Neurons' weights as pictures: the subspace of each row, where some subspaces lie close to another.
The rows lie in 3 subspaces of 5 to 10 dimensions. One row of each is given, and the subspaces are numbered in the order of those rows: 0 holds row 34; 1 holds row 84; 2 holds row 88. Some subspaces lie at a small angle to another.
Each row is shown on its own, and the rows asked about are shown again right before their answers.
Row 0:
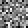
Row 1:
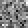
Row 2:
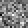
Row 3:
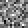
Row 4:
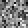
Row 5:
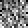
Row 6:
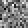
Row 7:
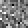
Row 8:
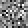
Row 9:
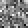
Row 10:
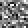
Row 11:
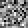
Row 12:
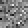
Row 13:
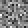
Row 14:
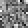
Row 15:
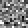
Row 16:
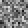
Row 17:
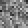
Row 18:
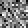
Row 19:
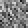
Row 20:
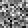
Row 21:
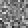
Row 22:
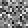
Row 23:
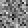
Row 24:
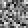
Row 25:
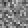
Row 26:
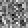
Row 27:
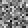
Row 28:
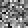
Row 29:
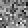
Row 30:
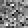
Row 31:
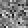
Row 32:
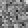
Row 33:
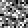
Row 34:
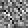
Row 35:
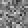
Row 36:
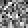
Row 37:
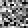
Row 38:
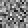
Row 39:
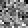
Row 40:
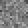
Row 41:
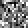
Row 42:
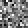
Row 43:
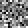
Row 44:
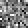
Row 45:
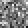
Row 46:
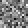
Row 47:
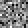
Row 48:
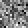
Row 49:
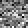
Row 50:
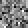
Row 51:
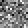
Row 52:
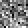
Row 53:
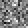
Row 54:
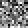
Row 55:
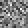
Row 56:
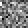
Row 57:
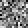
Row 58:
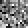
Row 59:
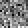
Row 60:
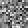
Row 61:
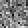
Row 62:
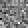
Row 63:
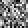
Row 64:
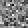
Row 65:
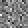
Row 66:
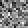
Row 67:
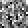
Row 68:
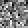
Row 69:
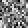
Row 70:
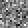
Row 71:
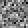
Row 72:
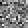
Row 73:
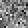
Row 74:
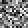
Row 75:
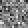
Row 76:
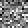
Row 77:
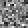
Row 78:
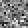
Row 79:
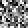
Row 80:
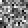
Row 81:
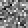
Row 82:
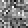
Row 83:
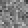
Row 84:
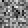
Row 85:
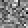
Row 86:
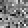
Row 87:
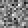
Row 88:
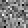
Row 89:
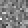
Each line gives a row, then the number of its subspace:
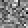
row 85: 0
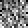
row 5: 0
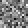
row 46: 2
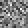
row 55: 0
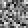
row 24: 1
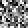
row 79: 0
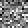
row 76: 0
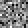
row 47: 0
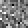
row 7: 1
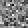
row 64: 1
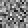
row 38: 0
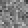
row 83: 1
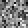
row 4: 2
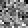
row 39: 1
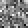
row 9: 2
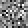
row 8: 2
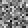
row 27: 2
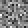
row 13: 0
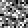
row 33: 2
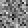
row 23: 0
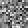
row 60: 1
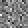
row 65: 0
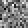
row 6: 2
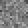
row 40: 1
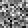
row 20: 2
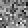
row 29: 2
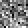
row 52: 2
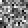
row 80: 1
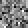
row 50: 1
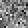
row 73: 2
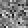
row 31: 2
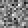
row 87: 0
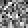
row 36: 0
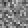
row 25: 1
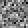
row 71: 0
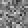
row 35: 1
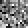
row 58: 1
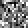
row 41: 0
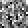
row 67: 0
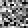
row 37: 1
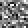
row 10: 0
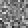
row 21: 1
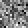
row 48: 2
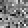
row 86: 2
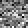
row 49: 0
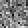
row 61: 2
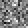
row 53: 0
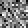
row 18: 2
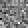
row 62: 1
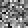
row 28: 1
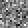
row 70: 0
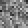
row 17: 1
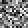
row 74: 2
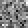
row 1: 2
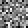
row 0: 2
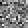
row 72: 0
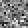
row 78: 0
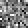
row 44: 2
